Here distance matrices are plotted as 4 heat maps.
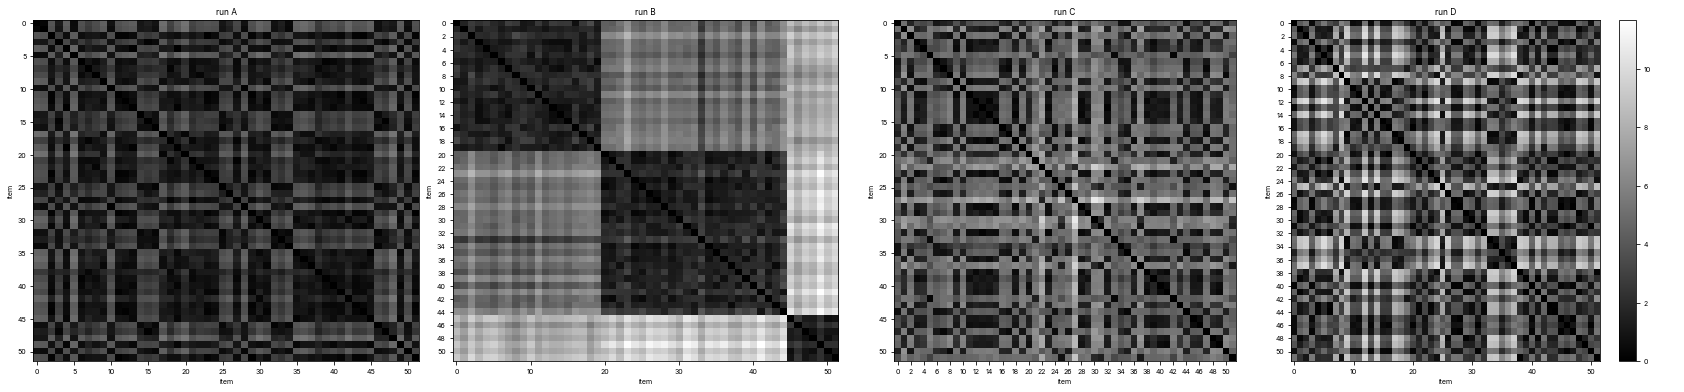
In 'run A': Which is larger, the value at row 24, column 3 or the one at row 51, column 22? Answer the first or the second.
the first
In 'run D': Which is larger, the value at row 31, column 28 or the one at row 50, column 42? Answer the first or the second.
the second
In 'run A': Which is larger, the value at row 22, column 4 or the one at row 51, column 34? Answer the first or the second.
the second
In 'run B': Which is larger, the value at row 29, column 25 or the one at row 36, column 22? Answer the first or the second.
the second
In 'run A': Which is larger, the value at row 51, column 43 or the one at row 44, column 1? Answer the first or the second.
the second
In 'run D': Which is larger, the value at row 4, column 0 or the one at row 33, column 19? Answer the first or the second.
the second
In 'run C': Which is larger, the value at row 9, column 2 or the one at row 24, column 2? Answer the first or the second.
the first
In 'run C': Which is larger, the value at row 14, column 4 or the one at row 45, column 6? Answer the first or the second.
the second
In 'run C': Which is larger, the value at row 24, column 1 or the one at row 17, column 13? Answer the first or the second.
the first
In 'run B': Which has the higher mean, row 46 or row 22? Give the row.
46
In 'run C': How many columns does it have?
52
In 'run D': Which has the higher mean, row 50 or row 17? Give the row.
17
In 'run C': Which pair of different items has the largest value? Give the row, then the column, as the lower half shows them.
30, 27
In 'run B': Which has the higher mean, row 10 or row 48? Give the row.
48
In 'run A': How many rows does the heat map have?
52
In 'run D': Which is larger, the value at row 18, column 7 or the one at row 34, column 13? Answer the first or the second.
the second
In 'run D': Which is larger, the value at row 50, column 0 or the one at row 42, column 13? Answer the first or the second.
the second
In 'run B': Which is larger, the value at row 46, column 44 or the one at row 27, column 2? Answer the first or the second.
the first
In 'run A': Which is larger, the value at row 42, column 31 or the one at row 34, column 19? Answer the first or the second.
the second
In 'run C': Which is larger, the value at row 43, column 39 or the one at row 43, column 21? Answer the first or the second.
the second
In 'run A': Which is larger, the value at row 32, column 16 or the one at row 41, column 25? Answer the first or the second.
the second
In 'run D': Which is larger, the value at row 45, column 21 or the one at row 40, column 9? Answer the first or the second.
the second
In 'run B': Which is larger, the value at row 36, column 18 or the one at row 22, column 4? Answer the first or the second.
the first
